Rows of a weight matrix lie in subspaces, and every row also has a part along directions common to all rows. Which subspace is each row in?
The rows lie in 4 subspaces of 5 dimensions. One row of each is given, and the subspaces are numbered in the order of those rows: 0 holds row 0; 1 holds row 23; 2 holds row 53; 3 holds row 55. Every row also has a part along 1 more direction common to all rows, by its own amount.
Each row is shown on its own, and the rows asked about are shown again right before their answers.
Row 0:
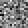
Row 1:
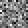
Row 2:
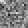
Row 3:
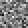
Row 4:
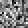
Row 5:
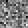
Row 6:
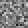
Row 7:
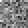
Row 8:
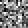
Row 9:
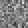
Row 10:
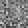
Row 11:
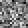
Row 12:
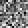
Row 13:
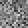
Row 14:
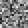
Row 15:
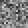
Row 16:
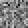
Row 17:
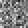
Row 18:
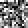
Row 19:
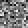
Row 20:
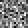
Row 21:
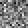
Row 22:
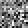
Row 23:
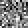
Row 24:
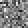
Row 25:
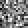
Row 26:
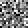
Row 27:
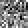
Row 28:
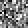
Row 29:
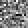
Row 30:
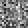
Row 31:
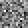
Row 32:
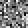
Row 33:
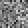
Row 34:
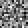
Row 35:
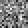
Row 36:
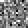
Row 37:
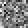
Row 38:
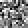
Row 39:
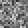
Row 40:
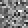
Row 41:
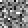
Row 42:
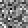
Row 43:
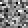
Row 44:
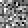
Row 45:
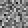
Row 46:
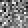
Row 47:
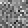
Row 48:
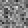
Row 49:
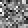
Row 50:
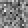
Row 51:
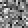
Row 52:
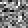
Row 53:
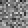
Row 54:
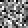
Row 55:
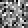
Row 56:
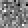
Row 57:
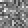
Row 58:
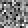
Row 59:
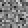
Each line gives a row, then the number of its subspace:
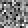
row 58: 3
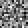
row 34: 1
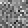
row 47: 2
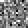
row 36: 0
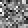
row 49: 3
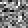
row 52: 0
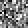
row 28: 3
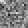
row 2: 0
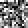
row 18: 3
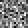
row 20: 2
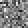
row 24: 1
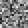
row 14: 2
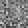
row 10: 0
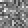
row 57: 1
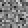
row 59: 1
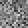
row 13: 2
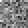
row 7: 2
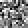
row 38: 0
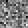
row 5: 0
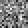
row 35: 1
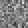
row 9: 1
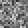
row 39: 3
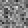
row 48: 3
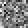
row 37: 3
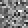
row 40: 1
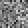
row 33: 2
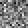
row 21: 2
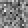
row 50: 3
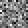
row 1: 2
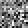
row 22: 1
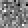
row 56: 3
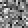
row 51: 1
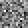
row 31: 1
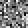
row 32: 2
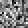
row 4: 3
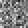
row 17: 3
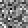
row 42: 0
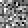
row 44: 2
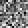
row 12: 2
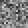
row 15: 0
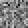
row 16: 2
